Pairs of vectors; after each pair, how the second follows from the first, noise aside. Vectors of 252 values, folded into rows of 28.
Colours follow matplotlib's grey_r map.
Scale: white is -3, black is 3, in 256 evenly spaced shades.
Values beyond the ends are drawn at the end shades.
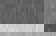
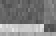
copied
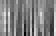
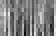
copied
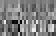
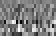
sign-scrambled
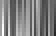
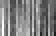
copied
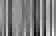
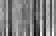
copied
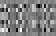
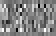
sign-scrambled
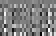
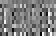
copied
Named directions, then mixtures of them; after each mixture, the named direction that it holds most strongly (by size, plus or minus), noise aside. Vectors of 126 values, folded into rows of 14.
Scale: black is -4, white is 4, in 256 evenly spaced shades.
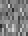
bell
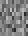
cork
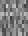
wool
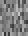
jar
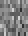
bell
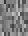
jar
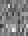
bell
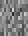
cork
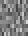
jar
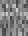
wool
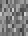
cork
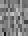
jar
